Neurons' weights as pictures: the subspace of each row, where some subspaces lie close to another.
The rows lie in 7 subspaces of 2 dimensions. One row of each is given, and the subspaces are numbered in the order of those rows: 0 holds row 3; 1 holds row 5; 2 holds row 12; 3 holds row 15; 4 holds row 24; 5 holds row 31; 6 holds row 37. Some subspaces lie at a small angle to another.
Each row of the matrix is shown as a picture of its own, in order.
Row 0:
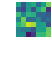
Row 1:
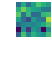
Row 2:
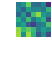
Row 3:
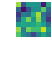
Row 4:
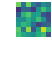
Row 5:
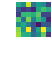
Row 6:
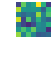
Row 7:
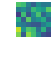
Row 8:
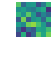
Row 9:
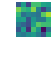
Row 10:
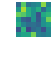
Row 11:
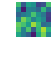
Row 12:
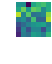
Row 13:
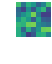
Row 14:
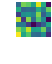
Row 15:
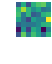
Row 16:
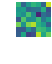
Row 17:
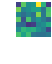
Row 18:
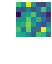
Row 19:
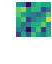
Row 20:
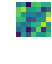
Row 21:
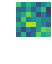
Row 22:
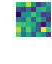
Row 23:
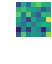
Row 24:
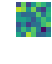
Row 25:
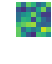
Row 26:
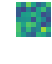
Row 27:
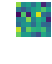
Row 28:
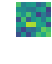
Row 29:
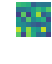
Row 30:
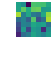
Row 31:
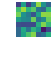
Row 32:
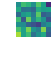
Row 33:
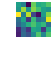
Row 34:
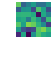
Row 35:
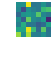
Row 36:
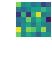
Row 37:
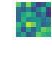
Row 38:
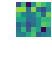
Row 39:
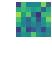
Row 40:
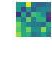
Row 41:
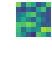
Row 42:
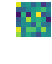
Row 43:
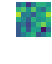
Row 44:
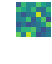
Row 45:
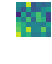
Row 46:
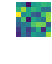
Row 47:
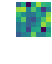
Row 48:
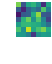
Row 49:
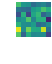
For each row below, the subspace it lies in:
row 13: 5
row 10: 0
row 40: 2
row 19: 4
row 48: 0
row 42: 0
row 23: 3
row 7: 3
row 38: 4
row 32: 1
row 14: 1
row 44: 4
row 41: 5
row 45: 2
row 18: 6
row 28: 6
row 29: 3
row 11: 3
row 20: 4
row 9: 1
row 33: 2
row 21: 6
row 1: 3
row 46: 6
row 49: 3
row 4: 1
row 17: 1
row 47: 4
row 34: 4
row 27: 0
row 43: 6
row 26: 5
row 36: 0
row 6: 1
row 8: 6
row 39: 0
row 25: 5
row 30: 2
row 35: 4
